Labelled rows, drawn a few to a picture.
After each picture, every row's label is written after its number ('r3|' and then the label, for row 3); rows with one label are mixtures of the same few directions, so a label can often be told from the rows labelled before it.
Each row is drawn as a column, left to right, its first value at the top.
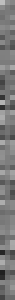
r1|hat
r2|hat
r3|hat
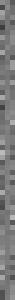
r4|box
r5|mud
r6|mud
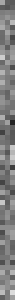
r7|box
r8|mud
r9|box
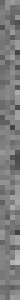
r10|box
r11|mud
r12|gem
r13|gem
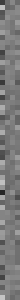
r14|box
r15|mud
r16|box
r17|gem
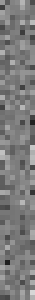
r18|box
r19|gem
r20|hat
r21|hat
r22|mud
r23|hat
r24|box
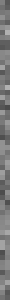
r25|hat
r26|mud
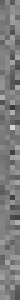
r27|hat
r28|gem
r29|gem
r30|mud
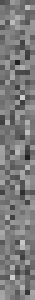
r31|box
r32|mud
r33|mud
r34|hat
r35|hat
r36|box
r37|box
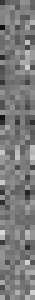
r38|box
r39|gem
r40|box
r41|box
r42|hat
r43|gem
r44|box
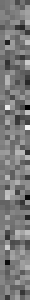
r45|box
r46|gem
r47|hat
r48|box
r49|box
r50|gem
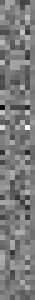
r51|gem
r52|mud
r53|hat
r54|gem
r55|mud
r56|gem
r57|box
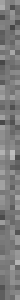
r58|mud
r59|mud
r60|box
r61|gem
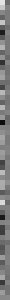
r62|mud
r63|box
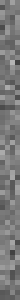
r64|box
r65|mud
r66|hat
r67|hat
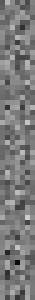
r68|mud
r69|hat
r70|box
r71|gem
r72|box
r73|mud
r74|gem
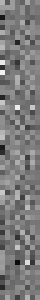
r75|hat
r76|box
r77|mud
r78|gem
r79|gem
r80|gem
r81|gem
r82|gem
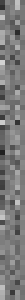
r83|mud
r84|gem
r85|box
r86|mud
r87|mud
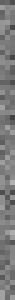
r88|box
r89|gem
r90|box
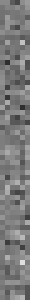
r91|gem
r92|hat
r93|box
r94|box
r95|gem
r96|mud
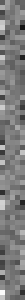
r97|box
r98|mud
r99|gem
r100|gem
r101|box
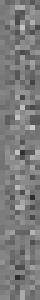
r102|gem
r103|box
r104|gem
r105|mud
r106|box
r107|gem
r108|gem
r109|box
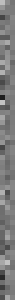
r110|hat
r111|gem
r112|hat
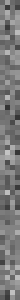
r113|gem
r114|box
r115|box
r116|mud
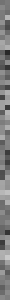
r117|hat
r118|gem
